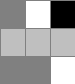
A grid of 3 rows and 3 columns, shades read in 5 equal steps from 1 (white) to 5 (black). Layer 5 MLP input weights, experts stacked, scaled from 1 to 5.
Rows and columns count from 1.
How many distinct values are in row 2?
1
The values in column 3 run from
1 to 5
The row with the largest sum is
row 1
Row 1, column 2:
1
